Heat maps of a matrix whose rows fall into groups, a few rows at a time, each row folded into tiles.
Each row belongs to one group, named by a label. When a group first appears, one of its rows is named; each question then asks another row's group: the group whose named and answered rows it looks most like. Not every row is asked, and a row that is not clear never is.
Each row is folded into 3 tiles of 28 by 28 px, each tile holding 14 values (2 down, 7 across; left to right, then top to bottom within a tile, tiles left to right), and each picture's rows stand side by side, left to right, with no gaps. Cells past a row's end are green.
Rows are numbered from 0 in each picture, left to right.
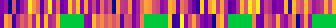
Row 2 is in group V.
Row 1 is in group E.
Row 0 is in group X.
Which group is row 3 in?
V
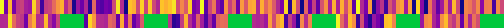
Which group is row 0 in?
E
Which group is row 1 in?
X
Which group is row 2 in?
V
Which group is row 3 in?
V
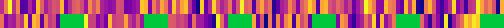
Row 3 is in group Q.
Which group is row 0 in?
Q
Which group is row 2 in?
V
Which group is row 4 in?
X
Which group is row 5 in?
Q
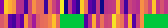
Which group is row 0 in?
Q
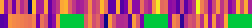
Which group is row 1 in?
V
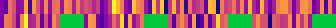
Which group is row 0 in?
X
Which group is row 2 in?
V
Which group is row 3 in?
X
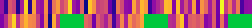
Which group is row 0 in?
E
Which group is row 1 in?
Q
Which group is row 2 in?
E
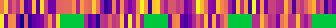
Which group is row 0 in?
V
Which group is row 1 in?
Q
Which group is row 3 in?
E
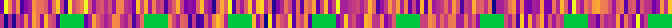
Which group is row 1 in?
E
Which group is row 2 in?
Q
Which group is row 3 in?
Q
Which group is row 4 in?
E
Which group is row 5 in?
E
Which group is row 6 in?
Q
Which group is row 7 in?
V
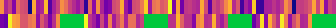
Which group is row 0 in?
E
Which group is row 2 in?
E
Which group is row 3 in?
E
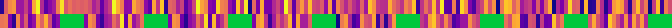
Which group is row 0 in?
Q
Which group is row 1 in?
X
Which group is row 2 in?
X
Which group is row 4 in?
X
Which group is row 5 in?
V
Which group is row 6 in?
V
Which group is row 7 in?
X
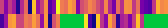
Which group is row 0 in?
E
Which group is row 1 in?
V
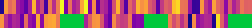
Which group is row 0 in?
Q
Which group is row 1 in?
E
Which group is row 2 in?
V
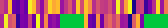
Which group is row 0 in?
X
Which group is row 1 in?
V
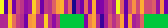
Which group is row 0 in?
E
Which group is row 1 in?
X
